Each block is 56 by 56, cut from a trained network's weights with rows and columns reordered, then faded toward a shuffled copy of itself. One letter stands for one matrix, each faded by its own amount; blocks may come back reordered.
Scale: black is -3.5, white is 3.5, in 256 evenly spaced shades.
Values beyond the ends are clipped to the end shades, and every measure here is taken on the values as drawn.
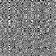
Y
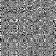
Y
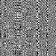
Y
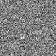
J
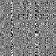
Y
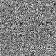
J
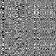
Y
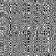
Y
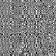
Y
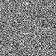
J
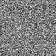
J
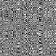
Y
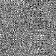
J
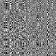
Y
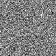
J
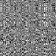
Y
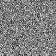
J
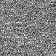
J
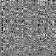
Y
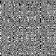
Y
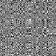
Y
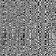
Y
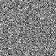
J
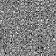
J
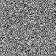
J
